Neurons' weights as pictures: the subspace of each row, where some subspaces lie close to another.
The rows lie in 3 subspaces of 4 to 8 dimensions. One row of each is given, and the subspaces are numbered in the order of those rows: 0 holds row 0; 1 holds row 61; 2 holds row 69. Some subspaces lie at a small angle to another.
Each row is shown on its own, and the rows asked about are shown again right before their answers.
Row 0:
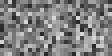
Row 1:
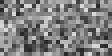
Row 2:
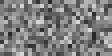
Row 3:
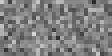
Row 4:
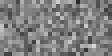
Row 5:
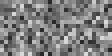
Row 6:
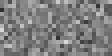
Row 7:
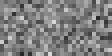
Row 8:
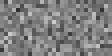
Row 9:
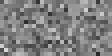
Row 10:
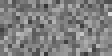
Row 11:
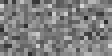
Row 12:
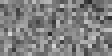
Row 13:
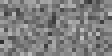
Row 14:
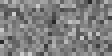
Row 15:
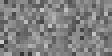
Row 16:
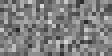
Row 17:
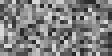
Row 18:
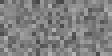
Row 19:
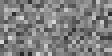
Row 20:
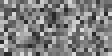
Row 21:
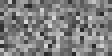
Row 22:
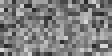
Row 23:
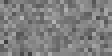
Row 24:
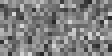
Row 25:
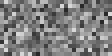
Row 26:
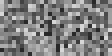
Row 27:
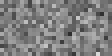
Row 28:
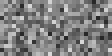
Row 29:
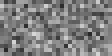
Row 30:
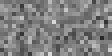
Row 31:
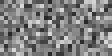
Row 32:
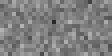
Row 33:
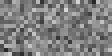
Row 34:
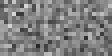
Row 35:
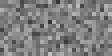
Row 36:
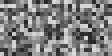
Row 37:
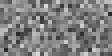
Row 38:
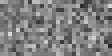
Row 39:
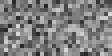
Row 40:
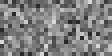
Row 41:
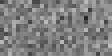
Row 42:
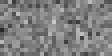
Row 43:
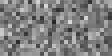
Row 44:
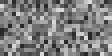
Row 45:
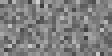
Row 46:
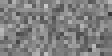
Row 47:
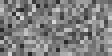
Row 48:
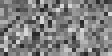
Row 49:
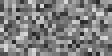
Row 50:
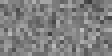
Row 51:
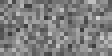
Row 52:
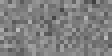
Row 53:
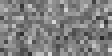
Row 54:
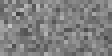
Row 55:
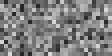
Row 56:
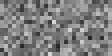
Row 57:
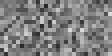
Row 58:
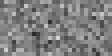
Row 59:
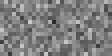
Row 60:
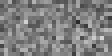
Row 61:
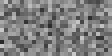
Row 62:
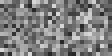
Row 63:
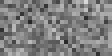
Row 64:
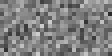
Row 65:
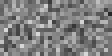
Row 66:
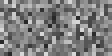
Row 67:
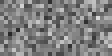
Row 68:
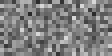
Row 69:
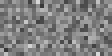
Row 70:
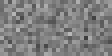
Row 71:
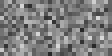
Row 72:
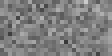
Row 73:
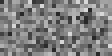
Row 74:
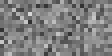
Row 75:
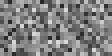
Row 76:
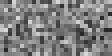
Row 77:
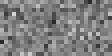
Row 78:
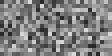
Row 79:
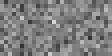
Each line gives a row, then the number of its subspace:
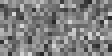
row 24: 1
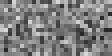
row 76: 1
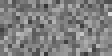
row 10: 0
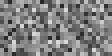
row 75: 2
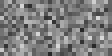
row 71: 0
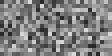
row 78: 2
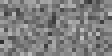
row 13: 1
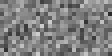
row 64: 0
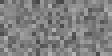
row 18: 2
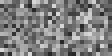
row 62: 2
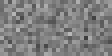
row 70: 2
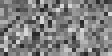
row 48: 0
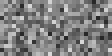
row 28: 1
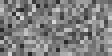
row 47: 2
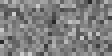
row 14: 1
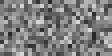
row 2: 0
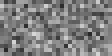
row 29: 2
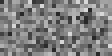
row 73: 2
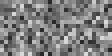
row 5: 1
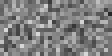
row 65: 1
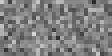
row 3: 2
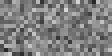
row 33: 2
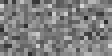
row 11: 2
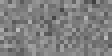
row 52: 2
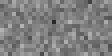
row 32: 1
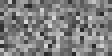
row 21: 0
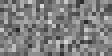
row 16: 2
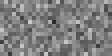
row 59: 0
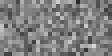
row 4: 2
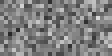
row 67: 0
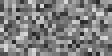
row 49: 2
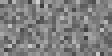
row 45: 2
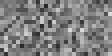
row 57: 0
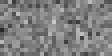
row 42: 1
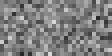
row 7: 1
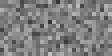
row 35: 2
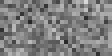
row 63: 2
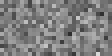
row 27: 2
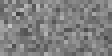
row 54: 2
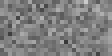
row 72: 2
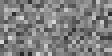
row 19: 1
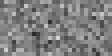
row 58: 2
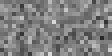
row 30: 1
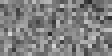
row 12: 1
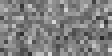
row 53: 1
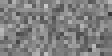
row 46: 0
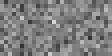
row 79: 0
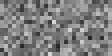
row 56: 0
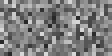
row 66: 0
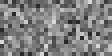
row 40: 1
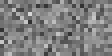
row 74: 2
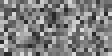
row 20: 0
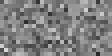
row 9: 2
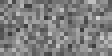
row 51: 0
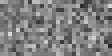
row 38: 0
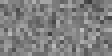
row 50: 1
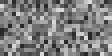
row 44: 1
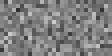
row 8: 2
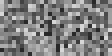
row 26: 2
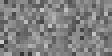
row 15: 0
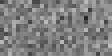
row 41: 2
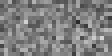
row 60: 1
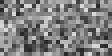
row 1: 2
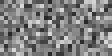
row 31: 0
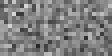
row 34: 2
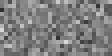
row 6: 2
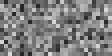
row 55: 0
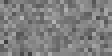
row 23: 0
